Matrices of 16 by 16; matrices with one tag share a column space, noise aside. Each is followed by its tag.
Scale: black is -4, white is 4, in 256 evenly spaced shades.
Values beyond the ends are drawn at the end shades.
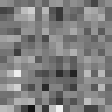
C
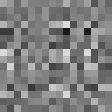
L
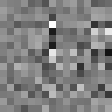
L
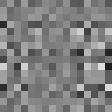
L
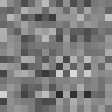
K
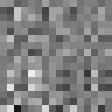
C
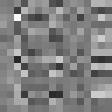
K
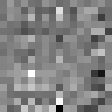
C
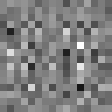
L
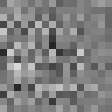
L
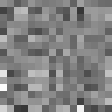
C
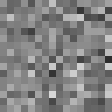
K
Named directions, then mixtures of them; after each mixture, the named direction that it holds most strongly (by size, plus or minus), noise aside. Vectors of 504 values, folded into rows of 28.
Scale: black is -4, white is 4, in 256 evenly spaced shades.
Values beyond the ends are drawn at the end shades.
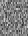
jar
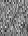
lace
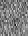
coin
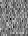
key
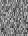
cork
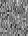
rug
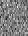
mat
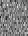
mat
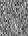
coin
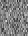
cork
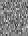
jar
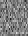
key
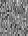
rug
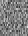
jar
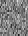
rug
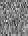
coin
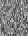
cork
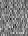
key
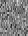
rug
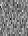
key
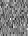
key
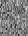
rug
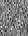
lace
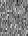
rug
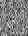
key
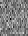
key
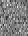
mat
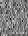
key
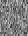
rug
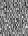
coin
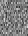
jar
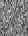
lace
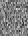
jar
